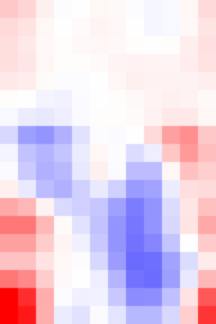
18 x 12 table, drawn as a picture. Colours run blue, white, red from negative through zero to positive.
Calmest part: top middle. Ninth with the highest average: bottom left. Ninth with the lowest average: bottom middle. Slope: none. Seam: horizontal, 40% of the way down, the top part calmer.
